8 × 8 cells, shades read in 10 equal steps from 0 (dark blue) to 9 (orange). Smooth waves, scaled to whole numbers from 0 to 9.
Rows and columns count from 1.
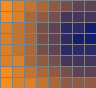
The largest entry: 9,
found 4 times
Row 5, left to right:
8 7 6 4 3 1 1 1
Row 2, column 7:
2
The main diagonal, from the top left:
9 8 6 4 3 2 3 5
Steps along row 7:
down down down down down down same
